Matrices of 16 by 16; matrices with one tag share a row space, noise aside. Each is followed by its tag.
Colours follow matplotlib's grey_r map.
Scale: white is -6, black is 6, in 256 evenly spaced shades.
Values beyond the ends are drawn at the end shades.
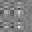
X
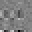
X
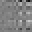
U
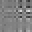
U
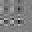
X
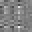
X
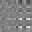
U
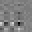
X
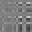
U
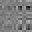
U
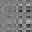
U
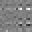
U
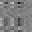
X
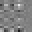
X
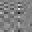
X
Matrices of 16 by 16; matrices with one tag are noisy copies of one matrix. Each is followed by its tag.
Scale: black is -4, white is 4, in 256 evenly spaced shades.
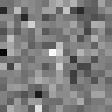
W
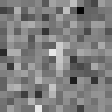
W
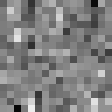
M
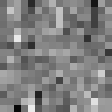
M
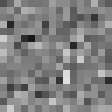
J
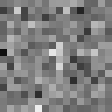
W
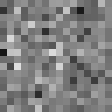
W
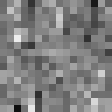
M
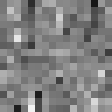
M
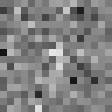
W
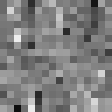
M
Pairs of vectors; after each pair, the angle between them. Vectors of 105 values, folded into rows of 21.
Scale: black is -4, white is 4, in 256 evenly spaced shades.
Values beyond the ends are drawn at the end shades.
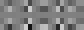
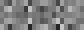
nearly parallel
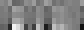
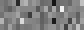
orthogonal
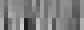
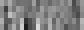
nearly parallel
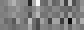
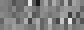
nearly opposite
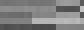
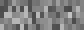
orthogonal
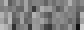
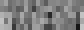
nearly parallel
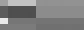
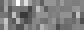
partly aligned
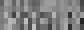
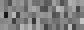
partly opposed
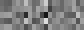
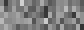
partly aligned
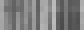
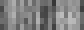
nearly opposite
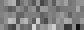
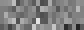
nearly parallel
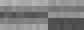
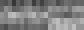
nearly opposite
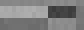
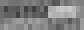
nearly opposite
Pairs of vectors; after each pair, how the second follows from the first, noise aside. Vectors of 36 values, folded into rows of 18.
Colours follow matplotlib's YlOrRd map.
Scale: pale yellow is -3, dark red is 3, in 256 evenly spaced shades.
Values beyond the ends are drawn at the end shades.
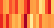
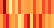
wrapped around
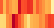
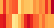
negated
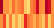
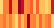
wrapped around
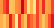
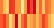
negated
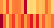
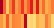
wrapped around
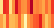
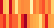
negated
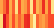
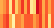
wrapped around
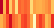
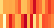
wrapped around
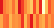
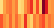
negated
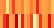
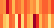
negated
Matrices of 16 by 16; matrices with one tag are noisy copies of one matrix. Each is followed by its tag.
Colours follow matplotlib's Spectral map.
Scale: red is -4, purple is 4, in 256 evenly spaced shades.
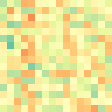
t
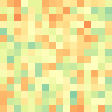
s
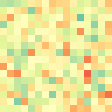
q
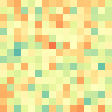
s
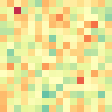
s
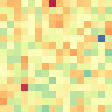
s
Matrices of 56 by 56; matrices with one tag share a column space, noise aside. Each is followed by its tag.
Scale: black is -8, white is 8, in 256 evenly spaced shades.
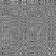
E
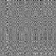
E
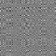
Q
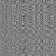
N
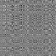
N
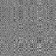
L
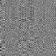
L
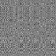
L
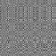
L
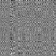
E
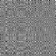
E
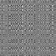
N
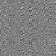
Q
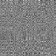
E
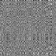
E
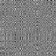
E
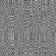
E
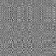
L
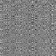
N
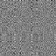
E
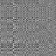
L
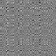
Q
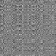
N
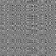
N
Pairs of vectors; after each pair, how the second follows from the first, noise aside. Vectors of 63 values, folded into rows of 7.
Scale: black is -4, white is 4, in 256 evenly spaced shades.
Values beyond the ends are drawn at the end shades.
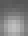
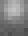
reversed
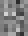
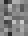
reversed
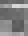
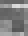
copied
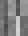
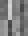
reversed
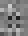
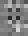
reversed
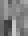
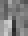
negated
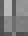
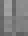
shrunk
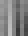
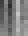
reversed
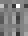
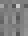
shrunk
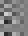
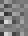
negated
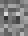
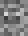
copied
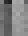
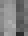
reversed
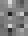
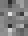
negated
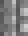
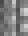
copied
